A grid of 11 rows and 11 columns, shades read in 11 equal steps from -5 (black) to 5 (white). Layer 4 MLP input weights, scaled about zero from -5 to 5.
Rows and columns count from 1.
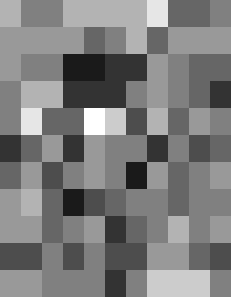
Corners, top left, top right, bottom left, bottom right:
2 0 1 0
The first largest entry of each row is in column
8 7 1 2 5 3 2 2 9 8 8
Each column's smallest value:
-3 -2 -2 -4 -4 -3 -4 -3 -1 -2 -3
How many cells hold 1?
26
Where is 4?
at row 1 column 8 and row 5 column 2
